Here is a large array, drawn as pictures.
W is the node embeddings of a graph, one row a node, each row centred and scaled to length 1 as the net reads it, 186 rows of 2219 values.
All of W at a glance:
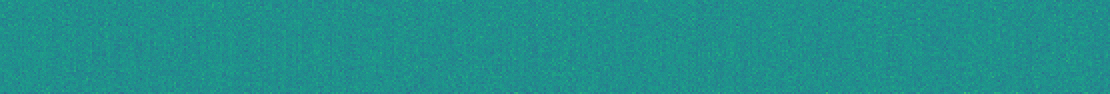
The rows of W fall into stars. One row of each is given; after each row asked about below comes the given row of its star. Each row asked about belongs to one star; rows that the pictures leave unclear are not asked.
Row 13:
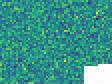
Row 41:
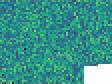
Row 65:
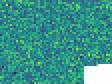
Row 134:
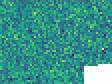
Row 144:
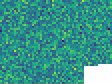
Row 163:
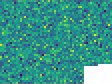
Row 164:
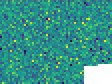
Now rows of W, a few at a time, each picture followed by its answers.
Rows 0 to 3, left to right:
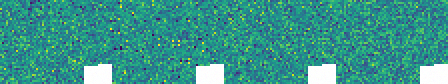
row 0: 13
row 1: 164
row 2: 65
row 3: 65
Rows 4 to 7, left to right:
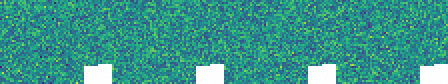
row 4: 163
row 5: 13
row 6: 13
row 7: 134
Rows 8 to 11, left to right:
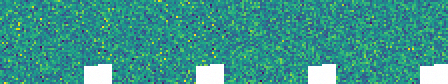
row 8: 144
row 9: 163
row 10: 144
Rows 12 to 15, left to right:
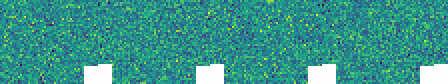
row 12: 163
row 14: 163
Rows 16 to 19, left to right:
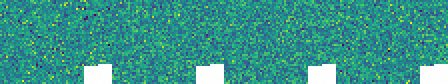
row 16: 134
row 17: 41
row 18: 144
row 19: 163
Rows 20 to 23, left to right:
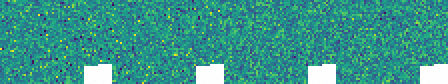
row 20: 164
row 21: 134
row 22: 134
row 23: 164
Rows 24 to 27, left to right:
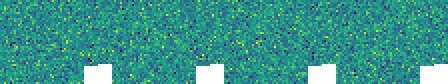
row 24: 144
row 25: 41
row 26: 41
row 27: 13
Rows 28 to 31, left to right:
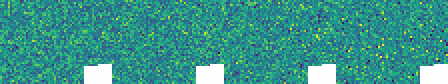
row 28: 41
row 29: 65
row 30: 65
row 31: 164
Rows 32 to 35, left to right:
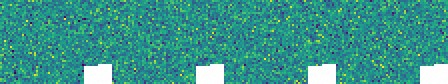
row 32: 134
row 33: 65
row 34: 163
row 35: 144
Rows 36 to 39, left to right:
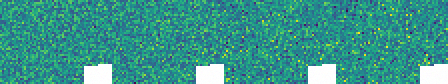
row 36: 13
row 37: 13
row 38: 13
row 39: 41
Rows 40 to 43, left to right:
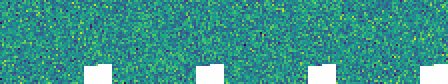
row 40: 65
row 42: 164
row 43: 65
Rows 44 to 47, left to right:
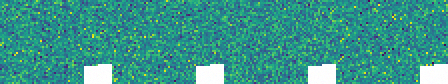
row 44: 65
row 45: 13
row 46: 144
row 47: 134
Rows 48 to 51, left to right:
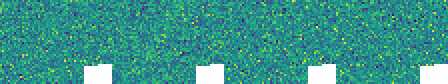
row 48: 13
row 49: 13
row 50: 13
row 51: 134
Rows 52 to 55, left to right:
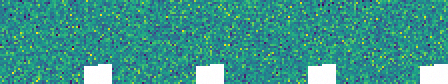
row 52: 41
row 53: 65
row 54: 163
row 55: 144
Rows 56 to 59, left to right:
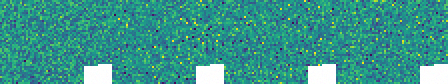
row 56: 65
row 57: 164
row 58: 134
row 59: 144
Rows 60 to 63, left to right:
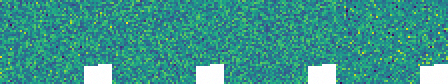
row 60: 41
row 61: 164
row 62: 65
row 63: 41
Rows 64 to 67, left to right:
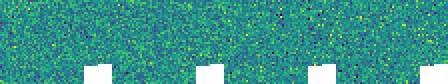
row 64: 144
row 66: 134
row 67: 163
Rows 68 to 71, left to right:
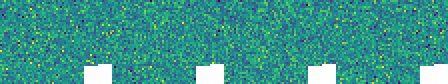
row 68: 41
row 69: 13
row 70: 13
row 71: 144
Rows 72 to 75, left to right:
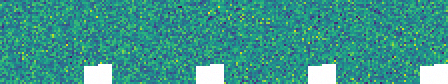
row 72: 13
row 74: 65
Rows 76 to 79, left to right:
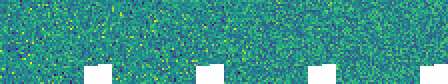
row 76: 41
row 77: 13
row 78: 65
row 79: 134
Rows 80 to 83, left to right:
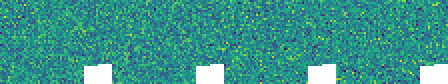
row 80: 13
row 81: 65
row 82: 144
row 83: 13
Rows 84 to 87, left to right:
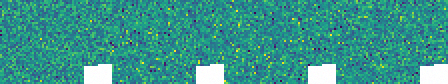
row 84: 144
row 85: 41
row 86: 164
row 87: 144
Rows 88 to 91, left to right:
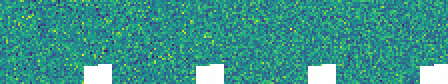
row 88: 144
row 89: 65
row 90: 65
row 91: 134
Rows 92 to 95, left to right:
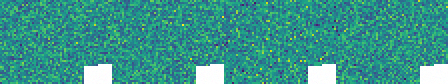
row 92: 134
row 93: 144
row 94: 13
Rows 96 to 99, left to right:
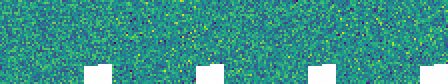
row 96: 144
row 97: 13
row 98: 164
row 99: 65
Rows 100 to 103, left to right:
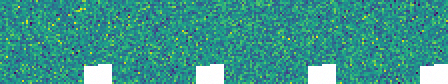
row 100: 134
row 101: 65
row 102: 65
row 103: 144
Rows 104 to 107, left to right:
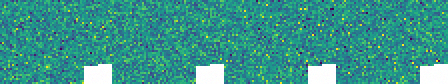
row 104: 144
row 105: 144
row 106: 134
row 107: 164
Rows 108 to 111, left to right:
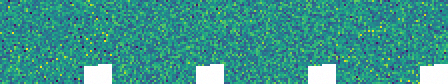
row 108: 164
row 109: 164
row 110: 134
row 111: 163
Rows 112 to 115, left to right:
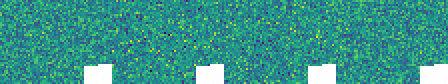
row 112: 164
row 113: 41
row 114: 65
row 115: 163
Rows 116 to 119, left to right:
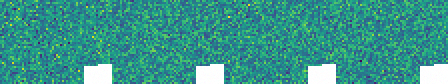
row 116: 65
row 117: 41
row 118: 65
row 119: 65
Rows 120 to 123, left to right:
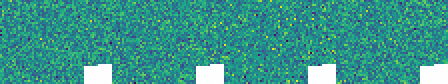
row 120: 144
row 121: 164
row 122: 163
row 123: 164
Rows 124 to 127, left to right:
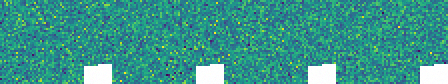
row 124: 65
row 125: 41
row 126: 144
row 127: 13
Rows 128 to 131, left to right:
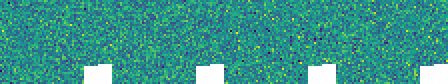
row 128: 163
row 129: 13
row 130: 164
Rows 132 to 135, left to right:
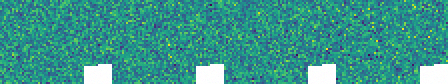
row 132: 13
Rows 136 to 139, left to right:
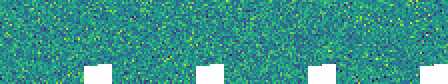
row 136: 65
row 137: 65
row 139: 163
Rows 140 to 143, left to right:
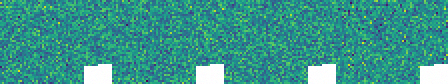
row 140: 164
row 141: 65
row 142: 65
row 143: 144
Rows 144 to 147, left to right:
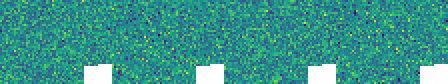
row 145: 13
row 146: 13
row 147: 13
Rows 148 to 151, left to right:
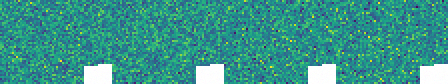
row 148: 65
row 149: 41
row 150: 144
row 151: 13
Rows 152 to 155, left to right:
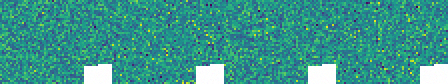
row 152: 163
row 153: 163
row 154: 163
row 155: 13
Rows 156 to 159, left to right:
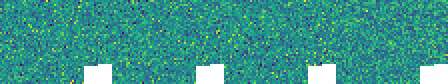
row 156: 163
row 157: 144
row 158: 134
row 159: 65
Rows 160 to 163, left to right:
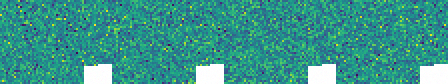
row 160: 134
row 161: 163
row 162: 164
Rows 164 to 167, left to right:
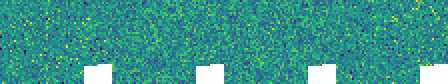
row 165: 13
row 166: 144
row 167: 134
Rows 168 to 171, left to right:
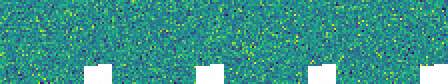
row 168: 13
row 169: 144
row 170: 41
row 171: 134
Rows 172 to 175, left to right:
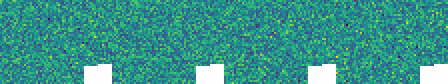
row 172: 164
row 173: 163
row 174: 163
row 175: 41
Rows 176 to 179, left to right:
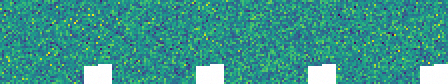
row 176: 163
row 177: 65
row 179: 41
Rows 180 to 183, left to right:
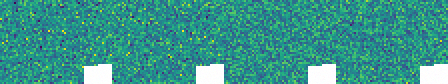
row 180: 144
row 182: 164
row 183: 163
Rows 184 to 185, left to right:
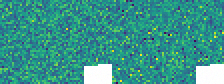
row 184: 13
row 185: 41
